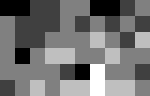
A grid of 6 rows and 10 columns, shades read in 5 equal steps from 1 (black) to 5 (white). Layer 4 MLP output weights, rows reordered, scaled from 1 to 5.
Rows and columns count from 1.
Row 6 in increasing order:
2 3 3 3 4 4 4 4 4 5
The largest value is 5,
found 2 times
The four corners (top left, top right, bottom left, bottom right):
1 3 2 3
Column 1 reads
1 3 3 3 3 2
